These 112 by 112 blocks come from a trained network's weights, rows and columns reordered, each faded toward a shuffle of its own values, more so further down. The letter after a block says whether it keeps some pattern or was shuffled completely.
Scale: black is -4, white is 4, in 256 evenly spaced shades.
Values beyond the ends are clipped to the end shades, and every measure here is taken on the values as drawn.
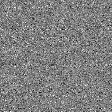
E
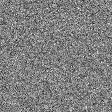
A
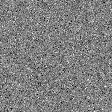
A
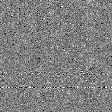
E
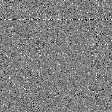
E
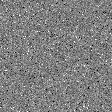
A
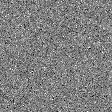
A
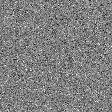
A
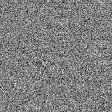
E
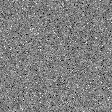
A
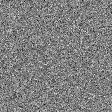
A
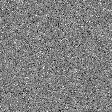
A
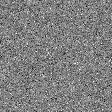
A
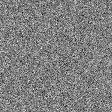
A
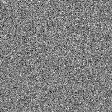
E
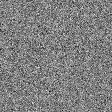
A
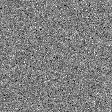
A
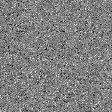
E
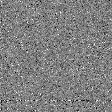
E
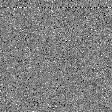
E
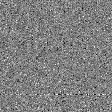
E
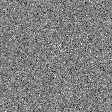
A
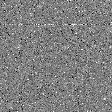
E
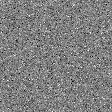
A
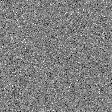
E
